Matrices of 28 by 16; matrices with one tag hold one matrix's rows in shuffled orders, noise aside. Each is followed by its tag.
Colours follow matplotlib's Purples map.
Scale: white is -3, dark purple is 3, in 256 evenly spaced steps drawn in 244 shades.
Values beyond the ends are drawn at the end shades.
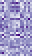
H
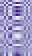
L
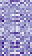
H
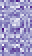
H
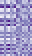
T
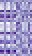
T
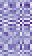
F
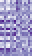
T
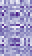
H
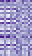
T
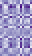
F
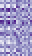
T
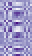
L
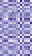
F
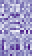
H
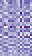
F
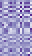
F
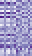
T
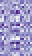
H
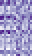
T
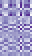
F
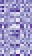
H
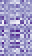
H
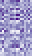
H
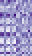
T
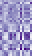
F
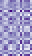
F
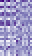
T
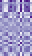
F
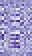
H
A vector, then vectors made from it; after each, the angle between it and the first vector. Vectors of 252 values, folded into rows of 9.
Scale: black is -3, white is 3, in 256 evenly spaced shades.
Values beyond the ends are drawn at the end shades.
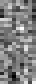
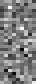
partly aligned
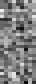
nearly opposite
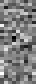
orthogonal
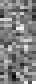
nearly parallel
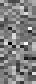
orthogonal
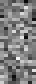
partly aligned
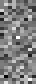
orthogonal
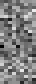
partly opposed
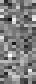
partly opposed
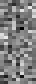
partly opposed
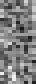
nearly opposite
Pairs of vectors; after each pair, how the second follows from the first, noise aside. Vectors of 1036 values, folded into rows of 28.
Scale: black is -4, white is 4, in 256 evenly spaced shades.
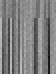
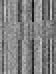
wrapped around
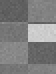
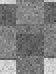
wrapped around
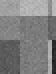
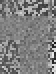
sign-scrambled
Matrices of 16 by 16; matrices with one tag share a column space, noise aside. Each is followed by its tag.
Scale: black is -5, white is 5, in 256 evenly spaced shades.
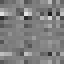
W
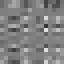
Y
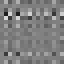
W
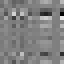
W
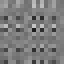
Y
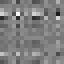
W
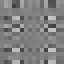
Y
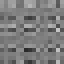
Y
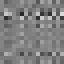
W
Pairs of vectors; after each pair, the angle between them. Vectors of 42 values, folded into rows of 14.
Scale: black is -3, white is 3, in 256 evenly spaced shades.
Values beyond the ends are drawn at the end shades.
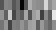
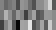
orthogonal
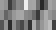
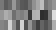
partly opposed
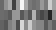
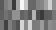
nearly parallel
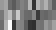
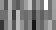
partly aligned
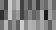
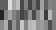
nearly parallel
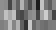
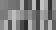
partly aligned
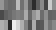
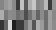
nearly opposite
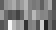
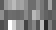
nearly parallel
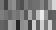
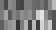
nearly parallel
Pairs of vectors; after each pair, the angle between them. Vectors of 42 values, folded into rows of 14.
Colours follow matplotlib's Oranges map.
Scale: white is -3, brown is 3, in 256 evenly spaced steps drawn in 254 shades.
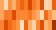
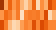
orthogonal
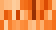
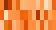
partly opposed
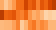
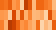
orthogonal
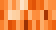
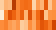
partly opposed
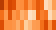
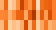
partly opposed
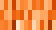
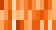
nearly opposite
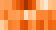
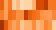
nearly opposite
